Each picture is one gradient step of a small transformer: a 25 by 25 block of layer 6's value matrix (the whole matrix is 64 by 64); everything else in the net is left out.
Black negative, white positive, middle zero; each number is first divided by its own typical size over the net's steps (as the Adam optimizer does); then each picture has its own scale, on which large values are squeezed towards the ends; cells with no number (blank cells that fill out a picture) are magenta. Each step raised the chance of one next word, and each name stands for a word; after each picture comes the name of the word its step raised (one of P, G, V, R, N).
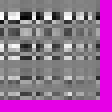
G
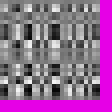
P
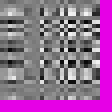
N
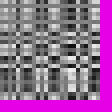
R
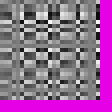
N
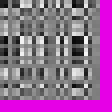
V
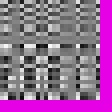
R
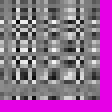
N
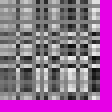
R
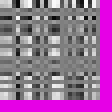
V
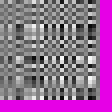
R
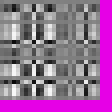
P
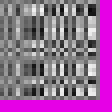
P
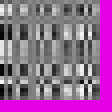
P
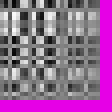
V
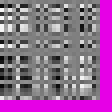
R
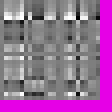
G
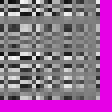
R
